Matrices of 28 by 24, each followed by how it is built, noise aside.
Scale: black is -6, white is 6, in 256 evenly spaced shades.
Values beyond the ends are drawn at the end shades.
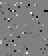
sparse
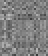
low rank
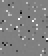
sparse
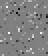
sparse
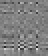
low rank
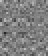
low rank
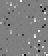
sparse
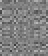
low rank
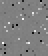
sparse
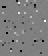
sparse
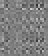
low rank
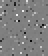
sparse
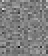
low rank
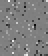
sparse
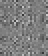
low rank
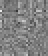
low rank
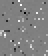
sparse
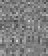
low rank
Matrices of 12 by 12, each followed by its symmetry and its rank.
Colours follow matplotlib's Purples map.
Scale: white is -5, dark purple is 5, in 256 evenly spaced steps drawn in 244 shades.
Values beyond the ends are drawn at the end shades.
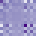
symmetric, rank two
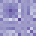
symmetric, rank two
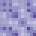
symmetric, rank two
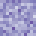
neither, full rank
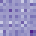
symmetric, rank two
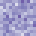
neither, full rank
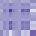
symmetric, rank one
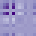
symmetric, rank one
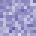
neither, full rank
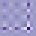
symmetric, rank one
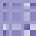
symmetric, rank one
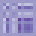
symmetric, rank one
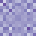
symmetric, rank two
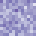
neither, full rank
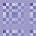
symmetric, rank one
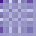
symmetric, rank one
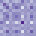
symmetric, rank two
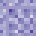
symmetric, rank two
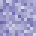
neither, full rank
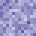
neither, full rank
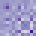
symmetric, rank two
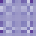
symmetric, rank one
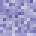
neither, full rank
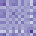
symmetric, rank two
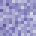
neither, full rank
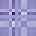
symmetric, rank one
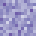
neither, full rank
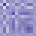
symmetric, rank two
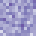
neither, full rank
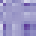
symmetric, rank one
